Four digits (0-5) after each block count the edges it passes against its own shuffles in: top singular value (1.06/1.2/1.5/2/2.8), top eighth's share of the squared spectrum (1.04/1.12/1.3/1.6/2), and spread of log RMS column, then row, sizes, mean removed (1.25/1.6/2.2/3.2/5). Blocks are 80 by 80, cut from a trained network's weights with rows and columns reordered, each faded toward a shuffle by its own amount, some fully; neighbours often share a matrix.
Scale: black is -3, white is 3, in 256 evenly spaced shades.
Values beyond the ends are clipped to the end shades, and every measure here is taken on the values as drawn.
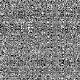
3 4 3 2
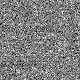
1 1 0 0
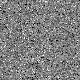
1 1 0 0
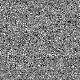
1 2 1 1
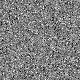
0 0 0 0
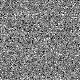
2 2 1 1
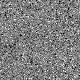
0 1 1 0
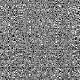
2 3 3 1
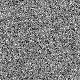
0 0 0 0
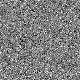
1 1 0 0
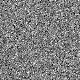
0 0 0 0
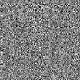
3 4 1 3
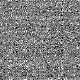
2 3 2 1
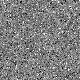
0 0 0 0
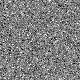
0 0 0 0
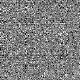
2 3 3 1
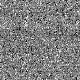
1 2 2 0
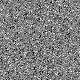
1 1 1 0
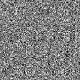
3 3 1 2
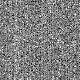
2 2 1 1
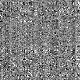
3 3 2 3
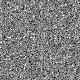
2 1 0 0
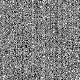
2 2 1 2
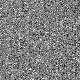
1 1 0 0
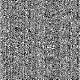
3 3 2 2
